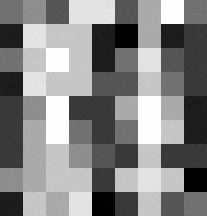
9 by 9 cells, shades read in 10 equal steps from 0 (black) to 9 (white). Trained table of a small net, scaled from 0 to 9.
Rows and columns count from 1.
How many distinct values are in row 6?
6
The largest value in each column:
5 8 9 8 8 7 9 9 4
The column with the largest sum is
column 7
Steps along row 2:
up down same down down up down up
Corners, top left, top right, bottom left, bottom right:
4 4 1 4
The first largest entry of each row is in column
8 2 3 2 3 3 3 7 4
